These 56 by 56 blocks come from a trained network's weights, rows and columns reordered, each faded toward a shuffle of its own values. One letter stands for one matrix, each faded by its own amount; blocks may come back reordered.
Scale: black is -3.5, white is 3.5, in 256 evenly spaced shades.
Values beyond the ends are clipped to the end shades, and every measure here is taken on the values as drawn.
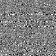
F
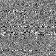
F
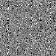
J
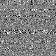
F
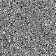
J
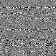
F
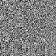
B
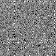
J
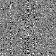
J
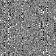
J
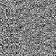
B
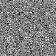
J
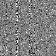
J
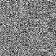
B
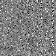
J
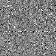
J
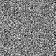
B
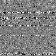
F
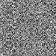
B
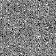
J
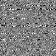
F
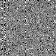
J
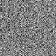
B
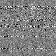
F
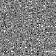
J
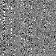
J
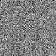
B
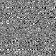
F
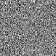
B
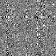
J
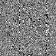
J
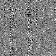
J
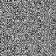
B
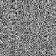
B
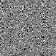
J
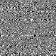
F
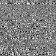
F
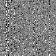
J
